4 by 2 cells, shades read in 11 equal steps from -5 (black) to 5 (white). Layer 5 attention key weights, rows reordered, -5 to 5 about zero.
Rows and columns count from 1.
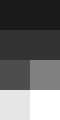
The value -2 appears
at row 3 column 1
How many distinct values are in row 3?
2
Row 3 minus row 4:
-6 -5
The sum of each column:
-5 -2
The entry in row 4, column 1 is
4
